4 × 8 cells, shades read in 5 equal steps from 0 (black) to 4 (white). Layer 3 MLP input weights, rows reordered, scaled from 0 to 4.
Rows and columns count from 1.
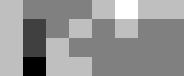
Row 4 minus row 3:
0 -1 0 1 0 0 0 0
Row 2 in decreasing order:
3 3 3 2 2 2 2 1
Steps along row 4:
down up same down same same same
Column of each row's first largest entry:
6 1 1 1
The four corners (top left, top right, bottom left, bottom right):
3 3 3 2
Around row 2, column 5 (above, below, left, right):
3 2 3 3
